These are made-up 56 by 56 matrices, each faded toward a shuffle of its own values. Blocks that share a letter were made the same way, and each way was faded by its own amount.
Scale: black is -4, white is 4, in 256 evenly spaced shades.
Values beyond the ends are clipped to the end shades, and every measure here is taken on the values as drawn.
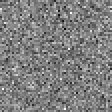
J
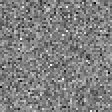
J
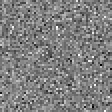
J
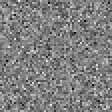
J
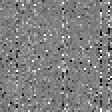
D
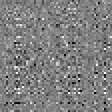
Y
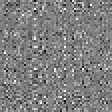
Y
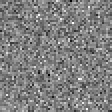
J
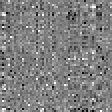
Y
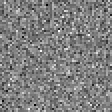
J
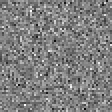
J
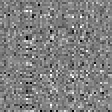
Y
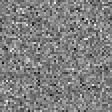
J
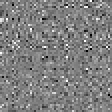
Y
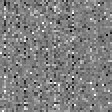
D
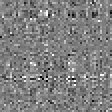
Y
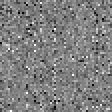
D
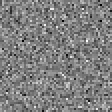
J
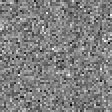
J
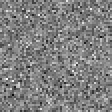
J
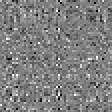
Y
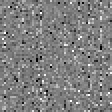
D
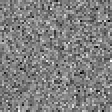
J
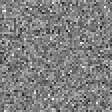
J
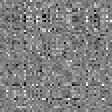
Y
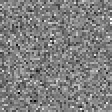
J
